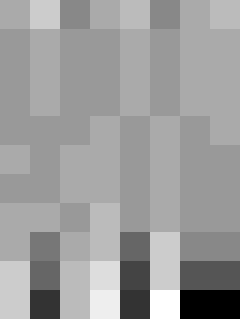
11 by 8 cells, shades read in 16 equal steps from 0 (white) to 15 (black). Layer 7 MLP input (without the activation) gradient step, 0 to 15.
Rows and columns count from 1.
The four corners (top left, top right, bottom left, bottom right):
5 4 3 15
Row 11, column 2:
12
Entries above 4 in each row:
5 8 8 8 8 8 8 7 6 4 4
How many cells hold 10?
2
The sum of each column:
56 70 60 49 75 51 76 74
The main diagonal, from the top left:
5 5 6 6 6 5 6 6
